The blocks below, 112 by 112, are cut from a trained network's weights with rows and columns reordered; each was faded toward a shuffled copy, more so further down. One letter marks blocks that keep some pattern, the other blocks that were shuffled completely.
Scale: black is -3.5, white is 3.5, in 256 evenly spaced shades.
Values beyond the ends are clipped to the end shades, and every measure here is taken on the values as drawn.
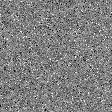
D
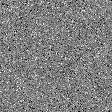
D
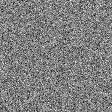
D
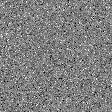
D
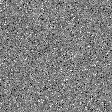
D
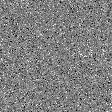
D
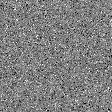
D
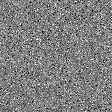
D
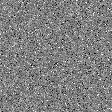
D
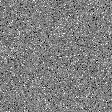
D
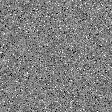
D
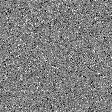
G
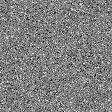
D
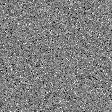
D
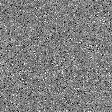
G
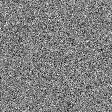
D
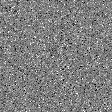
G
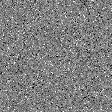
G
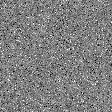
D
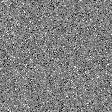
D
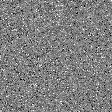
D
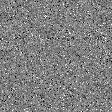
G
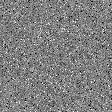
D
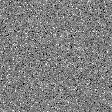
G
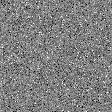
D
